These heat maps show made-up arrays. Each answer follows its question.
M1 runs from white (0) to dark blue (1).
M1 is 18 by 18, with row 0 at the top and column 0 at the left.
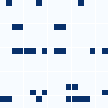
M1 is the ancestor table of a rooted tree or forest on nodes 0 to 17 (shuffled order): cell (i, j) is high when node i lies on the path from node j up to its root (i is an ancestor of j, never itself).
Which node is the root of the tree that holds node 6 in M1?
16
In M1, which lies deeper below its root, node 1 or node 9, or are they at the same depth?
the same depth
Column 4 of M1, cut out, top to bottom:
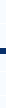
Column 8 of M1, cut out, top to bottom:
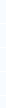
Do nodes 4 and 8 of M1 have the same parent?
no
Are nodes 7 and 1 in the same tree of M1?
no
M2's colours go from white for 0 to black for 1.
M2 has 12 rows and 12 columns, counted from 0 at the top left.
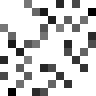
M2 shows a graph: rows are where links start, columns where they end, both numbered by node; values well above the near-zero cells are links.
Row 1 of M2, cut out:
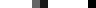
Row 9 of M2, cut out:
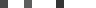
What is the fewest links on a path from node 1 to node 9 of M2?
3
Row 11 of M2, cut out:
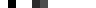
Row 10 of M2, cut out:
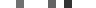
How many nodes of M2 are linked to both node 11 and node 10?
0
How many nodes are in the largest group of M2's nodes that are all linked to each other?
4
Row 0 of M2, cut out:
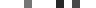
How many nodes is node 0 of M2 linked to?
3
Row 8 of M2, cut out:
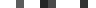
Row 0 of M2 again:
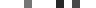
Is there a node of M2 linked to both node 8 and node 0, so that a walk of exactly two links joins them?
no
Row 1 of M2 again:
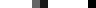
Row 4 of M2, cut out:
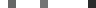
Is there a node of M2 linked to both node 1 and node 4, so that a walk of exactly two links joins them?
yes
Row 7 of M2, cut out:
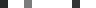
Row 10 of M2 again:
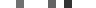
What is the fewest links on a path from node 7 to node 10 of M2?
4
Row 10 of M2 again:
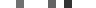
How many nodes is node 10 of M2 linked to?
3
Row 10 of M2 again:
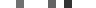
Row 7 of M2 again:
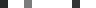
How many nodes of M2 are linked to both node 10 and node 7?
0
